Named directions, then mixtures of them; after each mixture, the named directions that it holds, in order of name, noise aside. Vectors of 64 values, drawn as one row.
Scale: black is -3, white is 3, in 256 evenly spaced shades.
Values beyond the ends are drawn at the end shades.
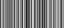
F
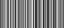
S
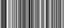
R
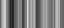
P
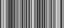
F, P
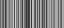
F, R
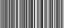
S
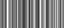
P, R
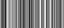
R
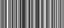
P, R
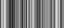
F, P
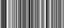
R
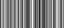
F, S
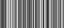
R, S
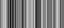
P, S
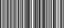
F, S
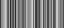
P, S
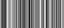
R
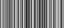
F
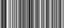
R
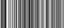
R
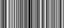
F, R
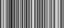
F, P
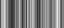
F, P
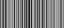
F, R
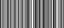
F, S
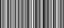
F, S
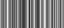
P, R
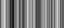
P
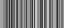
R, S
